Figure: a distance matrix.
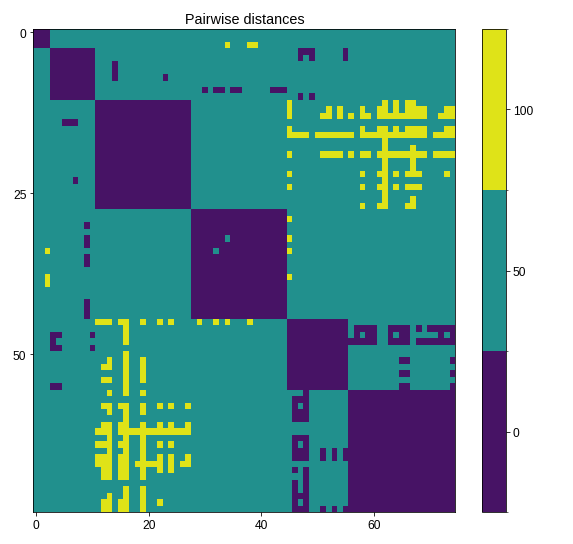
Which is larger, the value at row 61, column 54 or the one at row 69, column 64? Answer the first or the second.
the first
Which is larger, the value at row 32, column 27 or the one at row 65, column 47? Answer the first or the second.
the first
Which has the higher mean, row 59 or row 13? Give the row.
13
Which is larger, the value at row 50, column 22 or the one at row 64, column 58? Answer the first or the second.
the first
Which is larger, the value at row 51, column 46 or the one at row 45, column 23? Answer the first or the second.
the second
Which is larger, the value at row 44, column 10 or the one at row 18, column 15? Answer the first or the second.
the first
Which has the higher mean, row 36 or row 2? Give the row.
2
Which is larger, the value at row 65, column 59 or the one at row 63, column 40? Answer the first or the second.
the second
